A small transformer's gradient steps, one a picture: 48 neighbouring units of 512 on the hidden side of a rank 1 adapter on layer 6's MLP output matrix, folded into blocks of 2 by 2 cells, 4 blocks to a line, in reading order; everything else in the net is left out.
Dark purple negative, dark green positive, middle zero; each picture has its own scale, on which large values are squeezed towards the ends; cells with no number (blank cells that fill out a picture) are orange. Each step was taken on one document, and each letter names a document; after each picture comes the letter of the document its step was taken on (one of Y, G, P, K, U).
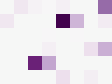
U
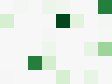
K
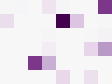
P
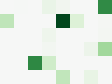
K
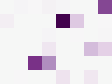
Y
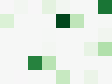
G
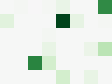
K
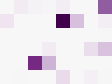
U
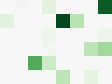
P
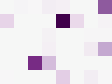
K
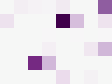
U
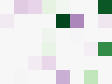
U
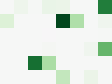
G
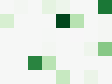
G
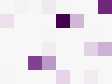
Y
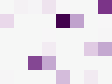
P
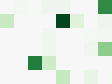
K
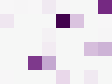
Y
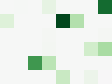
P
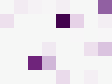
U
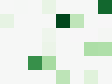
Y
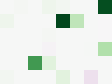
P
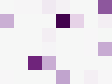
K
